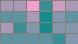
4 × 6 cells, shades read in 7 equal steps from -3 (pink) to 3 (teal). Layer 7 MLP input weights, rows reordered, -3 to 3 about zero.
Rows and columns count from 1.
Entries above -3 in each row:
5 6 6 6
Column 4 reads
2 3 3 1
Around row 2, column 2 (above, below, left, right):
-1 2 1 -1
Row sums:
-6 5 4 6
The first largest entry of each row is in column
4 4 4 5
